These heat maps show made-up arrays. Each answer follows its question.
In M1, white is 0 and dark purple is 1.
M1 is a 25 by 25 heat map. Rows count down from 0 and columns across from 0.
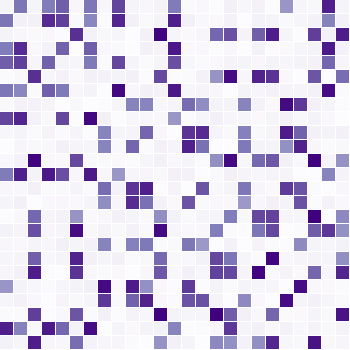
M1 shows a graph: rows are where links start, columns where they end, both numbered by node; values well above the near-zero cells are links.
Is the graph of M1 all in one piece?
yes
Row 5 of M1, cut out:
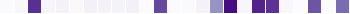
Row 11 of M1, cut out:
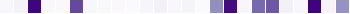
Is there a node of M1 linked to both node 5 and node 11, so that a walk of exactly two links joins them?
yes
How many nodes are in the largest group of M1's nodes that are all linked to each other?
8
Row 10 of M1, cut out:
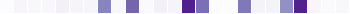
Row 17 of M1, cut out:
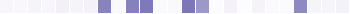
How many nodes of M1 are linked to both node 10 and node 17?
5
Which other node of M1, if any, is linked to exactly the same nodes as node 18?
node 22
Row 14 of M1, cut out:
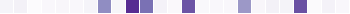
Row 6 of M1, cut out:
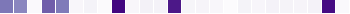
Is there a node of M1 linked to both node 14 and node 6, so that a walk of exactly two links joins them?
no
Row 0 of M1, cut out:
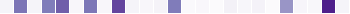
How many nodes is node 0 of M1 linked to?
8
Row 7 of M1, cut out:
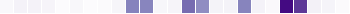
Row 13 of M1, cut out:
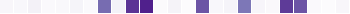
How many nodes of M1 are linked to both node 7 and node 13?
6
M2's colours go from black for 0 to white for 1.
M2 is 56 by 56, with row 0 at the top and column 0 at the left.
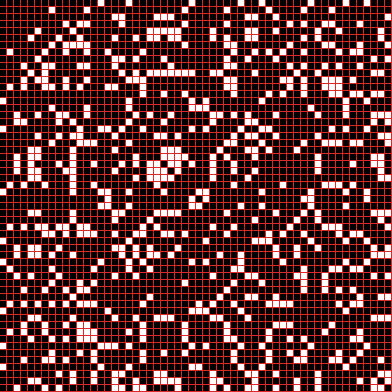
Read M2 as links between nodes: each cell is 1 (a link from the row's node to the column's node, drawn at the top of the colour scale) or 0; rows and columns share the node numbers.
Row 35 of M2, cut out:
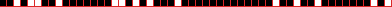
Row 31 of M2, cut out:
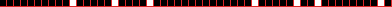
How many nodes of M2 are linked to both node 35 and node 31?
4
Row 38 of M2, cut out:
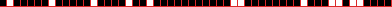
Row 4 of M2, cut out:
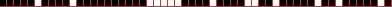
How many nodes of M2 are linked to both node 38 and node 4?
2
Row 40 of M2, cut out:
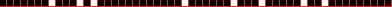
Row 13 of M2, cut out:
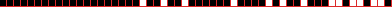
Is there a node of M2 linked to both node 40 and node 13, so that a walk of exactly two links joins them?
yes
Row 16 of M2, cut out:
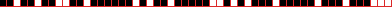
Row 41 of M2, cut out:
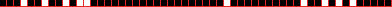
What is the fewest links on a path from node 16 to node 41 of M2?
2
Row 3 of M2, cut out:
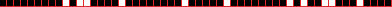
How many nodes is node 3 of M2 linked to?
11
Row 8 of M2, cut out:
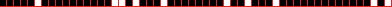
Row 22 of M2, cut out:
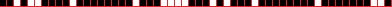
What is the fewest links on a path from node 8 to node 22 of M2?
2
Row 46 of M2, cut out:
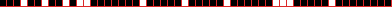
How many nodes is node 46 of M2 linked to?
12
